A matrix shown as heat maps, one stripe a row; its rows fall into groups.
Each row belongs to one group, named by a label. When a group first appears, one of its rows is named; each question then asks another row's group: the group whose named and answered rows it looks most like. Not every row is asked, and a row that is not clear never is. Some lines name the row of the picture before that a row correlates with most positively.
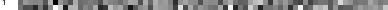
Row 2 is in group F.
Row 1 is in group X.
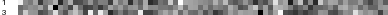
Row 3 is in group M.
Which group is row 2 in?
X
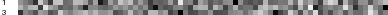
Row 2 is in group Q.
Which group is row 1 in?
F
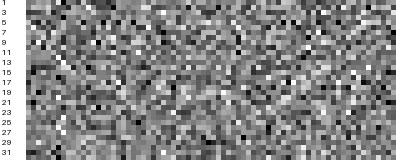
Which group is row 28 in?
F
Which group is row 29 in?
M
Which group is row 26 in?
X
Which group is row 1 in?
X
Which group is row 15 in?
Q
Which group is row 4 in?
X
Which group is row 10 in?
F
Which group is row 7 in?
Q
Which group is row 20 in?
X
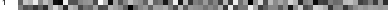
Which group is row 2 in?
F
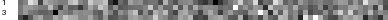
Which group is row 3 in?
X
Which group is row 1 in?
M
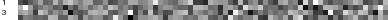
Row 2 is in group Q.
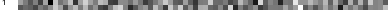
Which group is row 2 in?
F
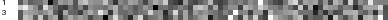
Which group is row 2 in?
Q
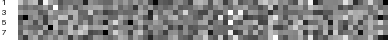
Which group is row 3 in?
M
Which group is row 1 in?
Q
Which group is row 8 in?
Q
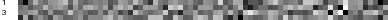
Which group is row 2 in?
F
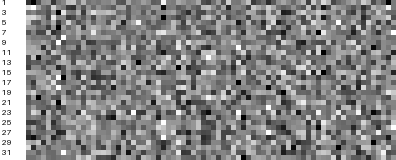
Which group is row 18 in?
X
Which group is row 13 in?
F
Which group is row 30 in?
M
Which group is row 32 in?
F
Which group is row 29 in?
M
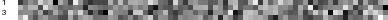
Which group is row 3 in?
F
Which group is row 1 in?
X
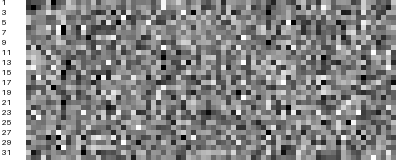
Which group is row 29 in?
F
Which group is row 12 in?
Q
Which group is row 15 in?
X
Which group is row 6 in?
X
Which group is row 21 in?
X
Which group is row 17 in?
Q
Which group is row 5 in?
M
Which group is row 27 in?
X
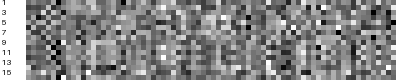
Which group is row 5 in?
Q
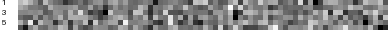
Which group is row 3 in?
F
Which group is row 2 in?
M
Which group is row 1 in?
Q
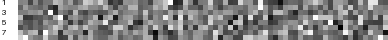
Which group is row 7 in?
Q
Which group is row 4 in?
F
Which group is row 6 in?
F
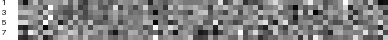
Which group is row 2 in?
X
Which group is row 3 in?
Q
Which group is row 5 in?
Q
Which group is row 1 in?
Q
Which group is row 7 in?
M
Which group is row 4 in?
X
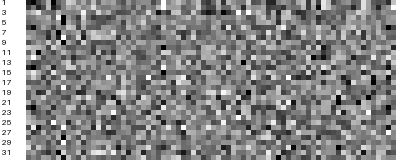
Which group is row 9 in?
X
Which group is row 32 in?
X
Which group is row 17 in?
F
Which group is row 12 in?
Q
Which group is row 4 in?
X
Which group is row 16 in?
M
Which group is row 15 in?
Q
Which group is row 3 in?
M
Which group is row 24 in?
M
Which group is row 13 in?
F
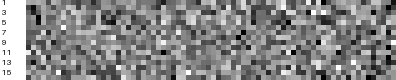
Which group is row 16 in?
F
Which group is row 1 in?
Q
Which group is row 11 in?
M
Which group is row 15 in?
X
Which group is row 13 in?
Q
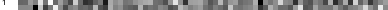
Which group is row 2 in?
F
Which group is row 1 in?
X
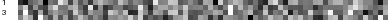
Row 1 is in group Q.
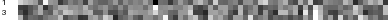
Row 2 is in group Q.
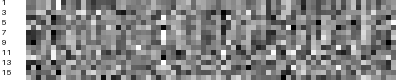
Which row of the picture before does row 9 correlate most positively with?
2
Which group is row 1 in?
X
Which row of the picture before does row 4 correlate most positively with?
2
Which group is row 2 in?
X
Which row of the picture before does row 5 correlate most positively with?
2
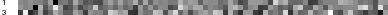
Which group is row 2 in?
F
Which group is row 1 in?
X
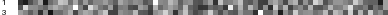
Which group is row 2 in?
M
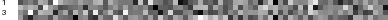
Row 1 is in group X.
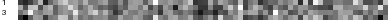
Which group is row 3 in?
M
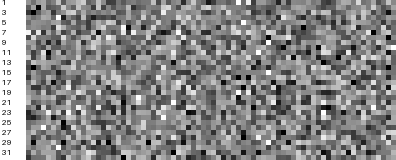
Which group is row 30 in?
X
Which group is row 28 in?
F
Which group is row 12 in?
M
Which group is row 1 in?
M
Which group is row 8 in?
M
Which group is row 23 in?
X
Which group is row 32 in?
X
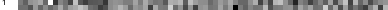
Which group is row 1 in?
X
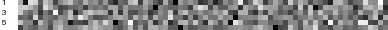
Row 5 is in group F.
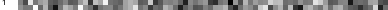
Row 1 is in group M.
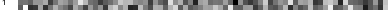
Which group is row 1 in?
F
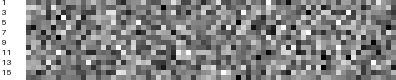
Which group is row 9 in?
M
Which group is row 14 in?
Q
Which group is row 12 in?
F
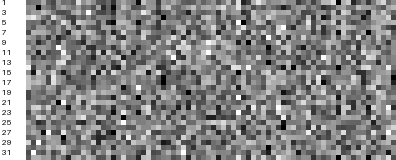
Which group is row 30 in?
X
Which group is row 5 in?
F
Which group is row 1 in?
F
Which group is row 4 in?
Q
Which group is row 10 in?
X
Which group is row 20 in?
F
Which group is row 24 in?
M
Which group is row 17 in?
Q
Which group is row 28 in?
X
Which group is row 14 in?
M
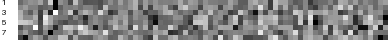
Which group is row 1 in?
X
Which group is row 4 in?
Q
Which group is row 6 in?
F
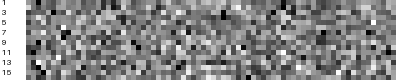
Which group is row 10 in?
F
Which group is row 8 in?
X
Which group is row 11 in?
Q
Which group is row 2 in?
M
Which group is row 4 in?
M
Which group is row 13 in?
M
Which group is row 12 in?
X
